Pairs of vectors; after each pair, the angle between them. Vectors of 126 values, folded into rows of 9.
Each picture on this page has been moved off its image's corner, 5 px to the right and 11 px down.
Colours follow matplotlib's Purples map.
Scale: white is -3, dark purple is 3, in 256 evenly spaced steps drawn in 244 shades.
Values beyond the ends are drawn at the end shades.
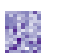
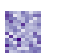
partly aligned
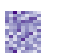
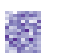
partly opposed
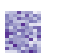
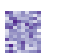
partly opposed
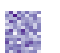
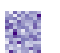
nearly opposite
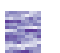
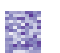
partly opposed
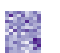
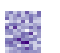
partly opposed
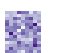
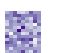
nearly opposite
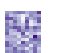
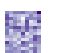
nearly parallel
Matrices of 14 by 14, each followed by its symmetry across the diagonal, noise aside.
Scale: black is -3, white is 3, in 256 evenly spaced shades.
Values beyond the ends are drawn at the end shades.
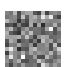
symmetric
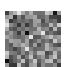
symmetric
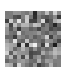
neither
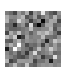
antisymmetric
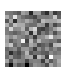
neither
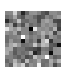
antisymmetric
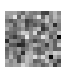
neither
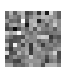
antisymmetric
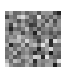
antisymmetric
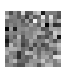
neither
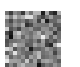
antisymmetric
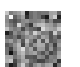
symmetric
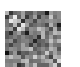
symmetric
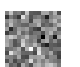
antisymmetric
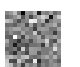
neither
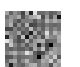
symmetric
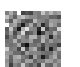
symmetric
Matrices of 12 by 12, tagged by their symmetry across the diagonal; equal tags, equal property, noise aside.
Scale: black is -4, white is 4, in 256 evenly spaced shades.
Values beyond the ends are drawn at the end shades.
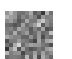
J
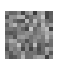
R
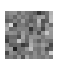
R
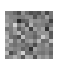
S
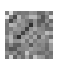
J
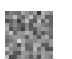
R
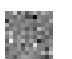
S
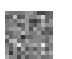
R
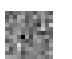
R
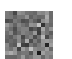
J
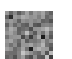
J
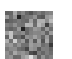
R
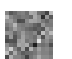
S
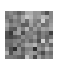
S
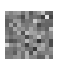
R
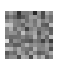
S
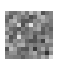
J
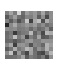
S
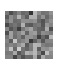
R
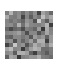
J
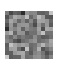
J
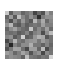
J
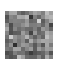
S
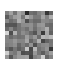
S
